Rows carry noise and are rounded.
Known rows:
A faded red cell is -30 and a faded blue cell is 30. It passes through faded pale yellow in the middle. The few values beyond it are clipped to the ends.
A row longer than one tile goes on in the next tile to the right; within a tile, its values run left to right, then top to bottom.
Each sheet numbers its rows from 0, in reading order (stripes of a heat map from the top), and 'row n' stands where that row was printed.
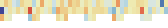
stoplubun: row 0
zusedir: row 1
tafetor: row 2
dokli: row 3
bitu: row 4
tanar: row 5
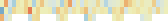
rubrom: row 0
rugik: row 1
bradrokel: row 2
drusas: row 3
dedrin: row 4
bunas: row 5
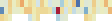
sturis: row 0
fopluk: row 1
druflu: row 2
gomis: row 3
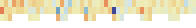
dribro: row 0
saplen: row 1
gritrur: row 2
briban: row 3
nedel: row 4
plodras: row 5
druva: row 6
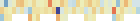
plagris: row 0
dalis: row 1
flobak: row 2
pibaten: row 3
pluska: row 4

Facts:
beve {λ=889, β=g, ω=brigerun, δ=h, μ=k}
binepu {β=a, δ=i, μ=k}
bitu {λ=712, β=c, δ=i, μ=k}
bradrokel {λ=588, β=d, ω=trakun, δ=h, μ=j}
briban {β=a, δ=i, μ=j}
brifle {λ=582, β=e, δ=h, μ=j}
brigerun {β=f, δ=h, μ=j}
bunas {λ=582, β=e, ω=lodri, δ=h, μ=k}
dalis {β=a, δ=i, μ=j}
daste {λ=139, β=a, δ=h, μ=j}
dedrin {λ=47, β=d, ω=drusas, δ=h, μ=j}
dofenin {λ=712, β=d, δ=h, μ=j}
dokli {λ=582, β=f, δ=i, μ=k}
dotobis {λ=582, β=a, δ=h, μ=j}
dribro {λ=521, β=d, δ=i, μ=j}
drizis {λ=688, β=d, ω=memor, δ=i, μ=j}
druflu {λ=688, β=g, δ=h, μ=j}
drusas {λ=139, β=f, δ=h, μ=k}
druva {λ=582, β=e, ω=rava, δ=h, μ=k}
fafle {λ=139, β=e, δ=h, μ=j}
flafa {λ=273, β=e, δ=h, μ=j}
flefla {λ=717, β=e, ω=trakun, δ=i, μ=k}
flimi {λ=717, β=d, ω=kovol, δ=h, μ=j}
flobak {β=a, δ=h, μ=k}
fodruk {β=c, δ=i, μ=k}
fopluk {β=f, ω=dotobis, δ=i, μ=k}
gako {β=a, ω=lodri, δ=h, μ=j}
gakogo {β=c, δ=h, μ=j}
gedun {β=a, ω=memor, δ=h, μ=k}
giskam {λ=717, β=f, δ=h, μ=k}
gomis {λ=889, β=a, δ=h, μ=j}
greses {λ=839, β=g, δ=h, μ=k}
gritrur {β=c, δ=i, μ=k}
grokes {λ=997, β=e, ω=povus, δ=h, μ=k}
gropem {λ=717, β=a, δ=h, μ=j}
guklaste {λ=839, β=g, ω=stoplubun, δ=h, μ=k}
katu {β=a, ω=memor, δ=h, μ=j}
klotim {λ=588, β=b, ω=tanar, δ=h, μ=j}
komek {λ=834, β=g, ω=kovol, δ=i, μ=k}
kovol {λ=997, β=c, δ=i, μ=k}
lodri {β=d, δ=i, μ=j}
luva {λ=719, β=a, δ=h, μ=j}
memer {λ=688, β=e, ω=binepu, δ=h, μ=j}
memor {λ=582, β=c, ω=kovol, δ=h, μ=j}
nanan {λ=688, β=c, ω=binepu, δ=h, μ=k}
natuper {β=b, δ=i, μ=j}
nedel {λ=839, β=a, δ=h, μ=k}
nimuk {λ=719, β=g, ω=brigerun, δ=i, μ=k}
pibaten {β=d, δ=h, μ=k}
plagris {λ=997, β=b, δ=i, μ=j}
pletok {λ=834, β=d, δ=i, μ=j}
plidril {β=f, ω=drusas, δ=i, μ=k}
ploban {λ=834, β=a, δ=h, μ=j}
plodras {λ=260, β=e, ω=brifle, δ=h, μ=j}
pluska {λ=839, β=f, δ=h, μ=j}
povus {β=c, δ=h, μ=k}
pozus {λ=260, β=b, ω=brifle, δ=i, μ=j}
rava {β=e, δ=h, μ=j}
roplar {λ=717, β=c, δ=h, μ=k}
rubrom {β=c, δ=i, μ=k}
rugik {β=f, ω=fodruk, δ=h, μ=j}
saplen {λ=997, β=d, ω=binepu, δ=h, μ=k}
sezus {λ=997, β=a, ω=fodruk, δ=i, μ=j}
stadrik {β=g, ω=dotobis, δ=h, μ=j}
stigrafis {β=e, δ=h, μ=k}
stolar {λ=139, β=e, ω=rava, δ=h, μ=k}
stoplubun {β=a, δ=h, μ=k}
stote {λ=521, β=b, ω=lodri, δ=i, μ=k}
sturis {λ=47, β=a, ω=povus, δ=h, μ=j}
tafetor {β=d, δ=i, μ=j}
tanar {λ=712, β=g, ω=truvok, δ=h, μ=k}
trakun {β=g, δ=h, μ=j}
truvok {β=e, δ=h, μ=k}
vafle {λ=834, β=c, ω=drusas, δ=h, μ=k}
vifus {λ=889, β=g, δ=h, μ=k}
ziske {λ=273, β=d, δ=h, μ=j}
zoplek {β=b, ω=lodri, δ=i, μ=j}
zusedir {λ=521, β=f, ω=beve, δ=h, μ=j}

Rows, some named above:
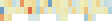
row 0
katu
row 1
nimuk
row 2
bunas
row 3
giskam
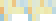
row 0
giskam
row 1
drusas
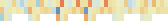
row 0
drusas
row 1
plidril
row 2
binepu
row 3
binepu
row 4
bunas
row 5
flefla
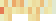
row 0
dribro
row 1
dofenin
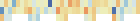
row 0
kovol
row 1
beve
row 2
dribro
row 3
memer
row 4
vafle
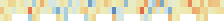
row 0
flimi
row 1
pluska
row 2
roplar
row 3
zoplek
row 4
nanan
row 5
komek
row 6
sezus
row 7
pletok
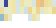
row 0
klotim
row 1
ziske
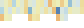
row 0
gakogo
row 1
gako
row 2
povus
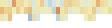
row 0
lodri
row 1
giskam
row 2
flafa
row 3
dedrin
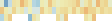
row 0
zoplek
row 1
stote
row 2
drizis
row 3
tafetor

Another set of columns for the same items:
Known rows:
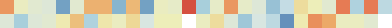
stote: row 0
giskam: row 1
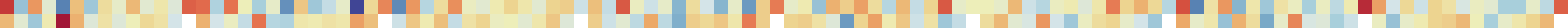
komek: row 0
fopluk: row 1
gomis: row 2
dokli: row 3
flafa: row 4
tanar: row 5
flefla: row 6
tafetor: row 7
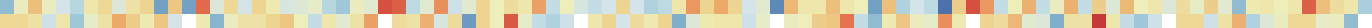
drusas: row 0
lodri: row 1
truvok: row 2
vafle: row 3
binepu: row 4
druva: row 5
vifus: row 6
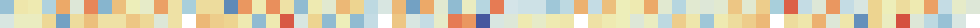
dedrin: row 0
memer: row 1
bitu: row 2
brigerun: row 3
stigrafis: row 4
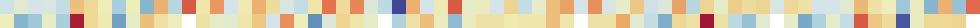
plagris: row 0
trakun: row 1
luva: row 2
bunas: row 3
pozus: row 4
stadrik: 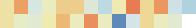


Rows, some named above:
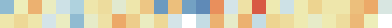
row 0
drusas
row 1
ploban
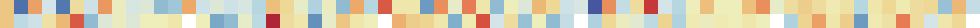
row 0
kovol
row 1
plagris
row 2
memer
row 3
gropem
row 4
gedun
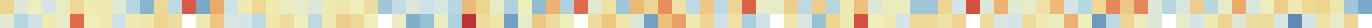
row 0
dribro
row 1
zusedir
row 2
plagris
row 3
flafa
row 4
pletok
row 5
druflu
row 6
gakogo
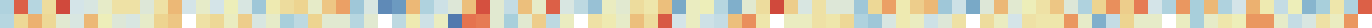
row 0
gako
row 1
nanan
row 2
klotim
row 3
sezus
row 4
povus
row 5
druflu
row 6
drizis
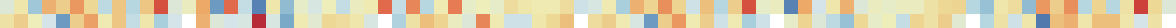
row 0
flafa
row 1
nimuk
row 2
katu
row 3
flafa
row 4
pluska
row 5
ziske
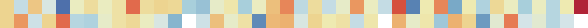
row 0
beve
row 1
bradrokel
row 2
flefla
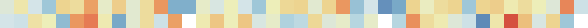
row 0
memor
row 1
nanan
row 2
nedel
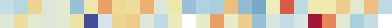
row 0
roplar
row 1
saplen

